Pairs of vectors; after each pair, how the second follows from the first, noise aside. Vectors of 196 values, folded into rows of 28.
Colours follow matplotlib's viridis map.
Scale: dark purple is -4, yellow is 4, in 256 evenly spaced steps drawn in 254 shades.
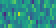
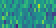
shuffled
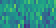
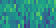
copied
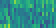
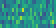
shuffled
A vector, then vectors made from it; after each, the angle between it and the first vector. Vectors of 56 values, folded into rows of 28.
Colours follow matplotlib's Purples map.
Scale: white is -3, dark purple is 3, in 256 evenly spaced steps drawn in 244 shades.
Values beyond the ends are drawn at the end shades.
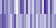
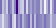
nearly opposite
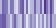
nearly parallel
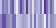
nearly parallel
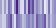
nearly opposite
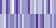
partly opposed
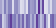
partly opposed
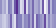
nearly opposite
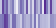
nearly parallel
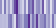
nearly opposite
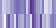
partly opposed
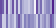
orthogonal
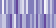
nearly opposite
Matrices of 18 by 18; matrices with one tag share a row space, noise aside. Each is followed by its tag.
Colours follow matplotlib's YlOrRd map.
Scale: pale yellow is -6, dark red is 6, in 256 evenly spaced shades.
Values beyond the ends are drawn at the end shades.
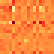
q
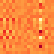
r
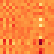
r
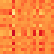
q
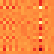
r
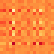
q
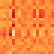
q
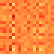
q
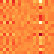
r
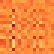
q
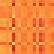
q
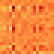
q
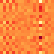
r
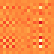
r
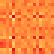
q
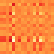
q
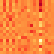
r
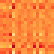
q
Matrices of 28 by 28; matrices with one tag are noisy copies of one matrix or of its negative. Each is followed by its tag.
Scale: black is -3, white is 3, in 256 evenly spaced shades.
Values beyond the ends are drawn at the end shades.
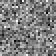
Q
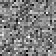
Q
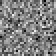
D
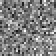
D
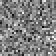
D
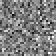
D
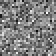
Q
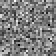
Q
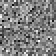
Q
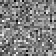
Q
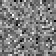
D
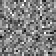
D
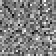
D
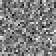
D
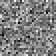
Q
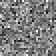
Q
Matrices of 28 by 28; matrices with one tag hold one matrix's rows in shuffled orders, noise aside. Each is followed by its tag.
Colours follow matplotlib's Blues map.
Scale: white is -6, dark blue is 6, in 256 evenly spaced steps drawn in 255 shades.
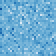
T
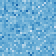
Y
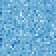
T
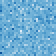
T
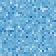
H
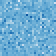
H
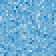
Y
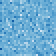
T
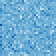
T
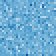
H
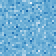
Y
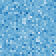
Y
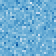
Y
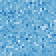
H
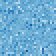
H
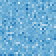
H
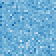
T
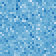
Y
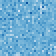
H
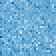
T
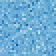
Y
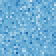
Y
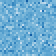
H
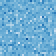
H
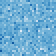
T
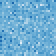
T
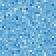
Y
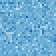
H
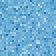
Y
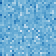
T
